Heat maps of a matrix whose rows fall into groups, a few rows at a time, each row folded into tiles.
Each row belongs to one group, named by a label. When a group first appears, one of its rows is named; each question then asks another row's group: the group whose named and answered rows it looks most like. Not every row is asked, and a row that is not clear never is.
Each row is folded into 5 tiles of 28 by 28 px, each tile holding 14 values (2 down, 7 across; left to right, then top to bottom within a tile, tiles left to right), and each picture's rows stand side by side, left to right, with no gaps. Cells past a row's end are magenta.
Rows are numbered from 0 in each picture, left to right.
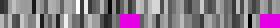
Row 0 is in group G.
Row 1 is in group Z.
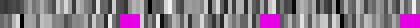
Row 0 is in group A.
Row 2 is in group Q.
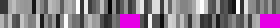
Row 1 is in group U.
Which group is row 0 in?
G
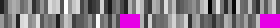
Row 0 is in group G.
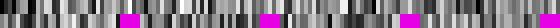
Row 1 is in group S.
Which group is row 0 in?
S
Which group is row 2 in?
U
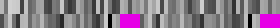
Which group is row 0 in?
Z
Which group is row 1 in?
Z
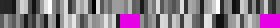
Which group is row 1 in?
G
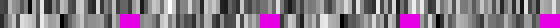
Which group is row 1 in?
G
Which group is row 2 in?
A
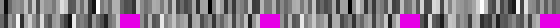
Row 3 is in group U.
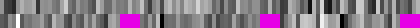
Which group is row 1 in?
U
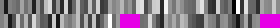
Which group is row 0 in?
S
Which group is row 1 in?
Z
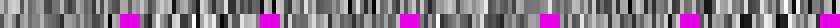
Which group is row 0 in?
Z
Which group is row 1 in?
S
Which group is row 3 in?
U
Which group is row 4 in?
Q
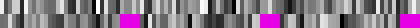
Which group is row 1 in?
U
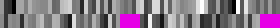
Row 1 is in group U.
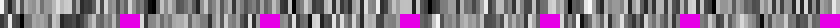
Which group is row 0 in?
U
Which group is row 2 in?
S
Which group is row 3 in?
A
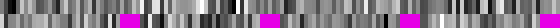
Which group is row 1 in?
U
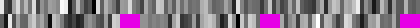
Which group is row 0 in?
U
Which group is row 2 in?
G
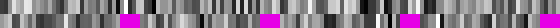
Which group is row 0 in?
G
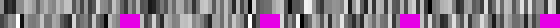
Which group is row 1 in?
A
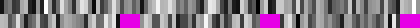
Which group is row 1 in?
G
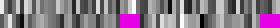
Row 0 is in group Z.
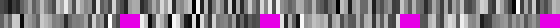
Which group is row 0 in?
A
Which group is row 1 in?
S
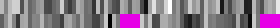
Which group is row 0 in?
Z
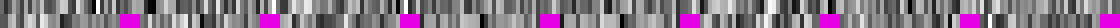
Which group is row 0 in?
A
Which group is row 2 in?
G
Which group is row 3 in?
A
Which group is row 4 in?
A
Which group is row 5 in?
G
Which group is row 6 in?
Z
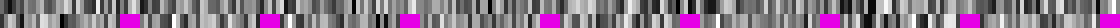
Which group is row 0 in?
A
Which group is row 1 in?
S
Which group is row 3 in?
Q
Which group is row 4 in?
G
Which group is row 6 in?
S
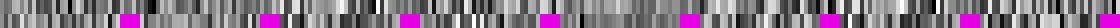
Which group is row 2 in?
U
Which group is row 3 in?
S
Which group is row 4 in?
U
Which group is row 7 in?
S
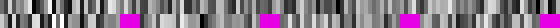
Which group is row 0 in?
S
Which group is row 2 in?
Q
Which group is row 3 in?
G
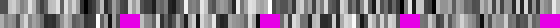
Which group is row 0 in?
G
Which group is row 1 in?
S
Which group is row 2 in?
S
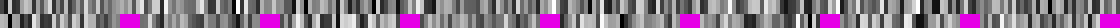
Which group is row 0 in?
S
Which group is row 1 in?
Z
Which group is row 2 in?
S
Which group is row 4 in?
A
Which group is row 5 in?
G
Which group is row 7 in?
Q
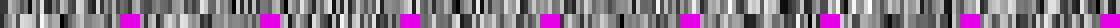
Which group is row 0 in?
A
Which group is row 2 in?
S
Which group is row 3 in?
S
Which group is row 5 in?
G
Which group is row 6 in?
G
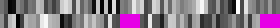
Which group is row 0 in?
A
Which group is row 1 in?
U
